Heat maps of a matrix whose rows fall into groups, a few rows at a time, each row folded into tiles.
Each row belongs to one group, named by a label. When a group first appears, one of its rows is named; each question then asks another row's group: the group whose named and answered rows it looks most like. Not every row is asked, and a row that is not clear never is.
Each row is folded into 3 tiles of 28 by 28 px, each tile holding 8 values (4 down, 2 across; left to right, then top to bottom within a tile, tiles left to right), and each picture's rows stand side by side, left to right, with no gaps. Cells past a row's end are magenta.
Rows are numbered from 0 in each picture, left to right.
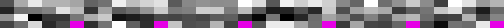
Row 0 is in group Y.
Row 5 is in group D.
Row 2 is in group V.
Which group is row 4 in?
D
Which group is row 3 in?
Y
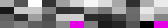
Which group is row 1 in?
V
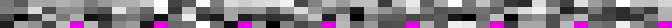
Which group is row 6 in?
D
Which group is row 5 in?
Y
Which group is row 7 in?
Y
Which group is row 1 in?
V
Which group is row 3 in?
V
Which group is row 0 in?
D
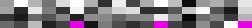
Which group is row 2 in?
D
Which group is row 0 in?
V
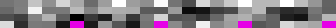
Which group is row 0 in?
V
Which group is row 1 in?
D
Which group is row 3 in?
Y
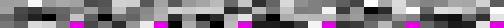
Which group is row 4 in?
Y
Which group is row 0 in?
Y
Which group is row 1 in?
D
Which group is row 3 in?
D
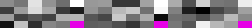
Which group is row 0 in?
D
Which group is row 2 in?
Y
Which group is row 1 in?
V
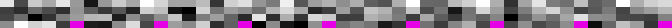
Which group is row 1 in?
Y
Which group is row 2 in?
V
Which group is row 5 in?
Y
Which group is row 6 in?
D
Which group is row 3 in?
D
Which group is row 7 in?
Y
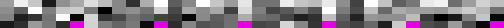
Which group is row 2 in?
D
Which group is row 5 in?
V
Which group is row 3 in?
Y
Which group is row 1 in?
V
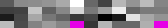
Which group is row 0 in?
V
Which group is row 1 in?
D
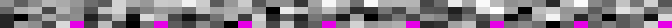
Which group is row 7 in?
D
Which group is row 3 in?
V
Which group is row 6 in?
V
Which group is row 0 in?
D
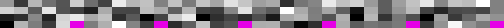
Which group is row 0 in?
D
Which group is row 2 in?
Y
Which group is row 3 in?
V
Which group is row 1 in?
Y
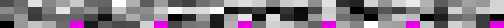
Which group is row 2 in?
D
